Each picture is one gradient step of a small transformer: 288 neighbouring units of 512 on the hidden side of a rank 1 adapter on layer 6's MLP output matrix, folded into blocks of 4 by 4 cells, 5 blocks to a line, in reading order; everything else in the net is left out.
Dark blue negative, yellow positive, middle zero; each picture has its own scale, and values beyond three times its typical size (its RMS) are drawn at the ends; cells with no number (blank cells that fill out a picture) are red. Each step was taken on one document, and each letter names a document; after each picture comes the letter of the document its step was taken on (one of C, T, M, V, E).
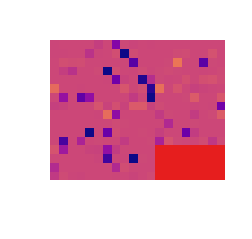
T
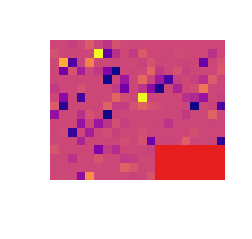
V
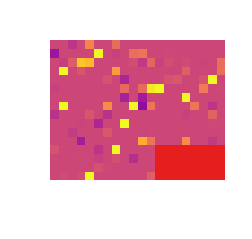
V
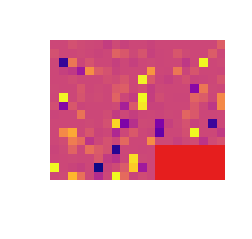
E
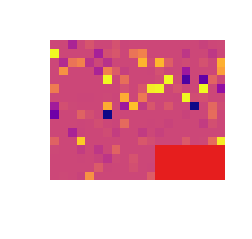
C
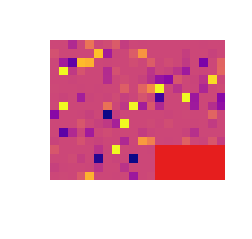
V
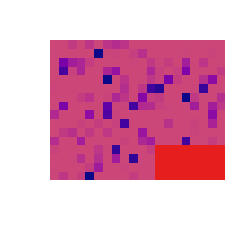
V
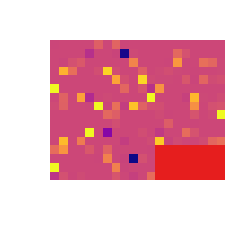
T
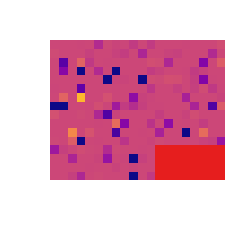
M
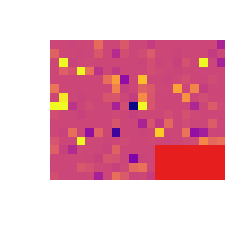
E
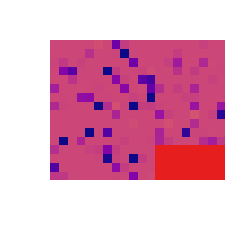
T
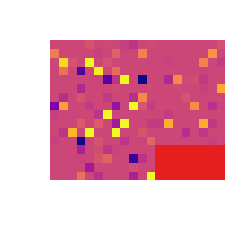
M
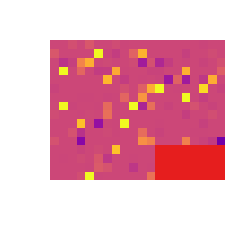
C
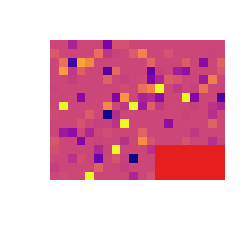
V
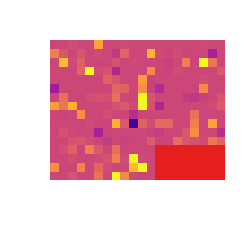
E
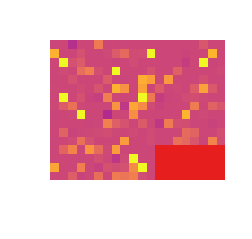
E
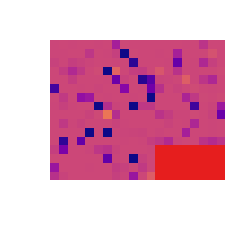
T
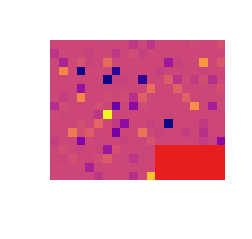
M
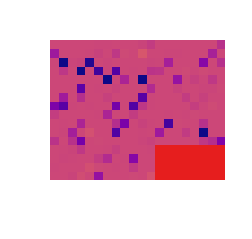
M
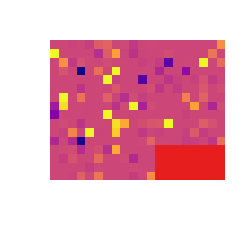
M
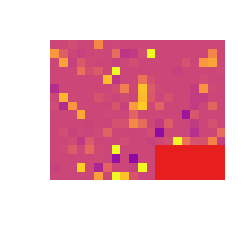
E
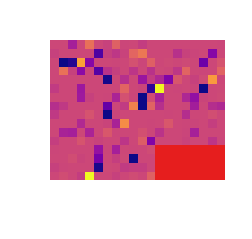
V
